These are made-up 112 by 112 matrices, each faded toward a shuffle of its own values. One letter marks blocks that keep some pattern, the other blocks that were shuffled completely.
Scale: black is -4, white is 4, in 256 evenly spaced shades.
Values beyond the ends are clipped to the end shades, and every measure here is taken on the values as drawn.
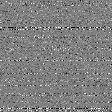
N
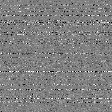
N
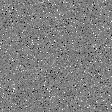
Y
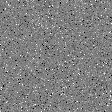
Y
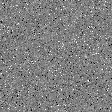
Y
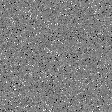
Y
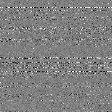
N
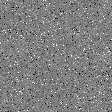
Y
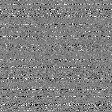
N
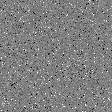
Y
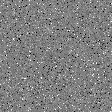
Y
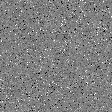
Y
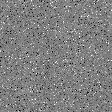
Y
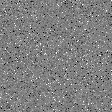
Y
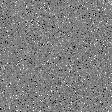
Y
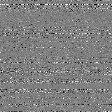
N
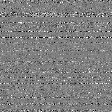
N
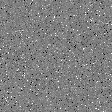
Y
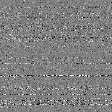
N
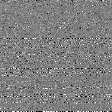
N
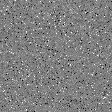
Y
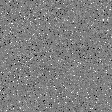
Y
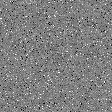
Y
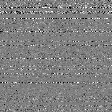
N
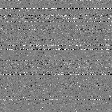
N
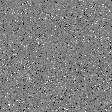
Y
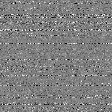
N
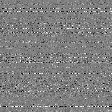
N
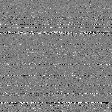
N
